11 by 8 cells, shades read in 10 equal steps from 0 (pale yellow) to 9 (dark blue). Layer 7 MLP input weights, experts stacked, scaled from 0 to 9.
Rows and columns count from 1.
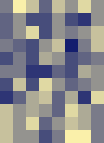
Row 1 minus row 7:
-2 -2 -5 5 -2 -2 -4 0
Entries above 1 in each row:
6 8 7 8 8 8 7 7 7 7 6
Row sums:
24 47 33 40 44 46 36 37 28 27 27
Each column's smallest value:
2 0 1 1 2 0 0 1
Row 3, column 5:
4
